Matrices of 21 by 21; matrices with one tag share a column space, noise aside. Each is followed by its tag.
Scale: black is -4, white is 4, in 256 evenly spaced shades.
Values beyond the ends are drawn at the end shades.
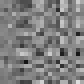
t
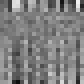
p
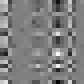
t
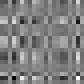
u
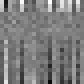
p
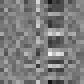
t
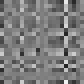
t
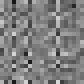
t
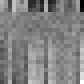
p
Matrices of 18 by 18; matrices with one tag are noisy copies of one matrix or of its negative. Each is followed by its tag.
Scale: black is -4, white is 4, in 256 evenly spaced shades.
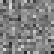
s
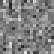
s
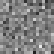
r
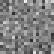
r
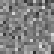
r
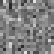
s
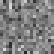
s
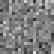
r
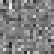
s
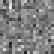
s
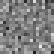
r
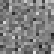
r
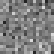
r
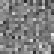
r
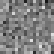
r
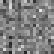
s
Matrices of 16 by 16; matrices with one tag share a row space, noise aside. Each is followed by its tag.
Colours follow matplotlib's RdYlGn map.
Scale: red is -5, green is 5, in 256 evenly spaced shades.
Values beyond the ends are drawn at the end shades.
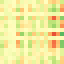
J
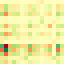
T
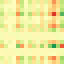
J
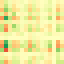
T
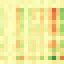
J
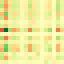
T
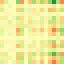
J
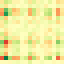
T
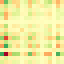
T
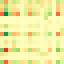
T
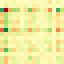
T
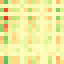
T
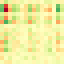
T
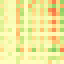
J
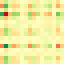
T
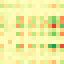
J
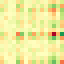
J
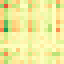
T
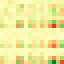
J
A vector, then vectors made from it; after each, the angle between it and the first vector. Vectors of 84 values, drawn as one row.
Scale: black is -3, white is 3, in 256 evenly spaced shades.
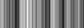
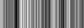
nearly parallel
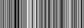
partly aligned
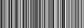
orthogonal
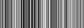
partly opposed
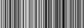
partly aligned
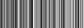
orthogonal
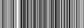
partly opposed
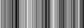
nearly parallel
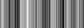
nearly parallel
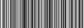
orthogonal
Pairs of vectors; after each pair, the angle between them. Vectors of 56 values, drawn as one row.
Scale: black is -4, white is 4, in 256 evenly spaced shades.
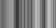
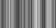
nearly parallel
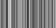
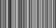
nearly opposite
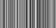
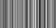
partly aligned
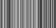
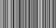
partly opposed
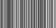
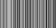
nearly opposite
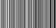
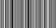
orthogonal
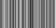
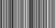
partly aligned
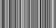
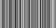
nearly parallel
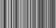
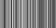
nearly parallel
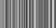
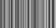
nearly opposite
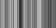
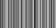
orthogonal
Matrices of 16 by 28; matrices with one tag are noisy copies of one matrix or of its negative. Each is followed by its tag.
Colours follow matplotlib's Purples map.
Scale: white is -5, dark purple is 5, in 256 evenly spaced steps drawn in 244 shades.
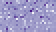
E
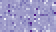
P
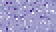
E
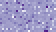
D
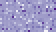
D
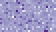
D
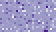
D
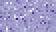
E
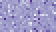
P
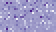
E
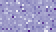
D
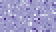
P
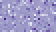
P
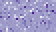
E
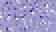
E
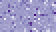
P
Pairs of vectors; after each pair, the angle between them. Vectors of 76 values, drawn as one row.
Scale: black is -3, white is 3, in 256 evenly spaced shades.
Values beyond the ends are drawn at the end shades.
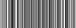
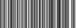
partly aligned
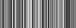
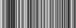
orthogonal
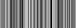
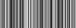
nearly parallel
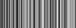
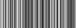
nearly opposite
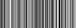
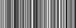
partly opposed
